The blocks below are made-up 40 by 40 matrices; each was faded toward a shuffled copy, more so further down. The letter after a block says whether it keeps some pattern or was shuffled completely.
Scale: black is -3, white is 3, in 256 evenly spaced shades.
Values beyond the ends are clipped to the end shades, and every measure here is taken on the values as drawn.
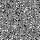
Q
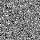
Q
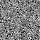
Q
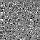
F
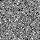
Q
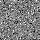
Q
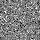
Q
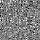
F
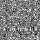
F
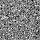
Q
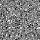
F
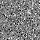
Q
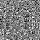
F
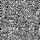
F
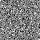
Q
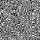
F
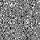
F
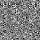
F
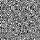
F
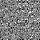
F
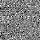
F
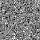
F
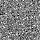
Q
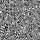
Q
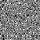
F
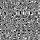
F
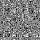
F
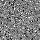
Q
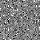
F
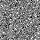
Q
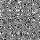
F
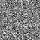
F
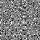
F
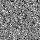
Q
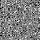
F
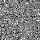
Q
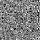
F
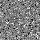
Q
